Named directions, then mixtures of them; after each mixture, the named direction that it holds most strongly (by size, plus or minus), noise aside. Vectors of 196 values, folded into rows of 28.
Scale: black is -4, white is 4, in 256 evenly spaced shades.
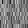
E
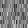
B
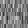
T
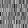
B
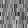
B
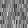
B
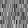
B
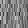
T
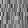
T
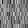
E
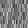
B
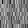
E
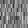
T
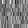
E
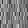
E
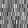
B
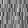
T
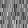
B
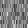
B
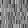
E
